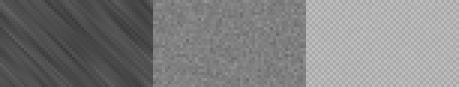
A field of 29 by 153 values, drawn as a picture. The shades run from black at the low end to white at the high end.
The table splits into one row of 3 panels. Panel 1,1: low, slanting down to the right, faint in contrast. Panel 1,2: middling, fine-grained, faint in contrast. Panel 1,3: high, checkered, faint in contrast.
